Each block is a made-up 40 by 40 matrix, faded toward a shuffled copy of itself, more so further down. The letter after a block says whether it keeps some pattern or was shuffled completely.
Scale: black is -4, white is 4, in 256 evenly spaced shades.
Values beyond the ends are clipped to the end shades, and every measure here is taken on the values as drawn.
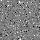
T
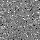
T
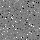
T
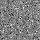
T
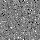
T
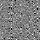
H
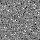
T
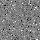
T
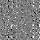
H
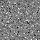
T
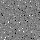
T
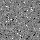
T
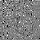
H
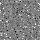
T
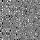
H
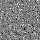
T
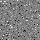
T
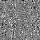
H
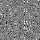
H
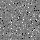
T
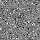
T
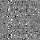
H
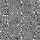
H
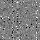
H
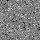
T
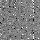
H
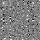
H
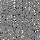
H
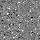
T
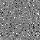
H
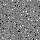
T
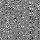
H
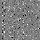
H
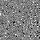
H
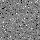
T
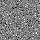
T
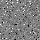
T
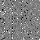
H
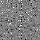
H
